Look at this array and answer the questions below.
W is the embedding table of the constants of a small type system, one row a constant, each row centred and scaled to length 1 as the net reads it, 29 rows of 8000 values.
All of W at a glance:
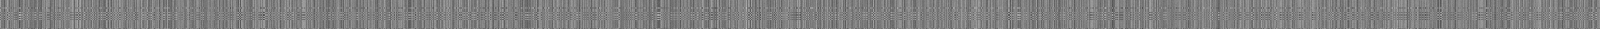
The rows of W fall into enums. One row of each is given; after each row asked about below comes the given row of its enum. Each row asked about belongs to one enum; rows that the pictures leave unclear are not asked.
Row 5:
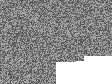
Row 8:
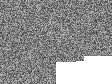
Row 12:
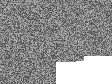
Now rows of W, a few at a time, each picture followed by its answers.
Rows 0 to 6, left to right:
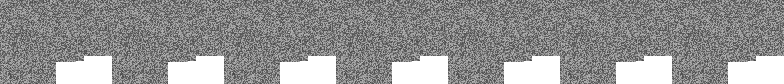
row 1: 5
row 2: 5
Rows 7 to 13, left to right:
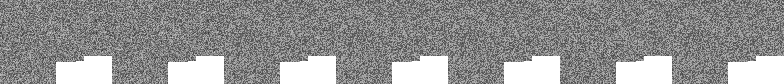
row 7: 8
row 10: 5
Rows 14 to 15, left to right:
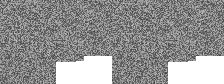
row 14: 12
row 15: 12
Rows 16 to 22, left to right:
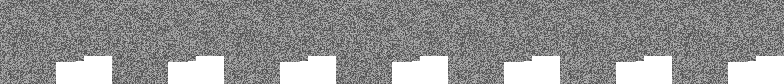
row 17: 12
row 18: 5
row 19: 12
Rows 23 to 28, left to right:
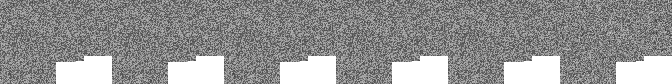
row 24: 5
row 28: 8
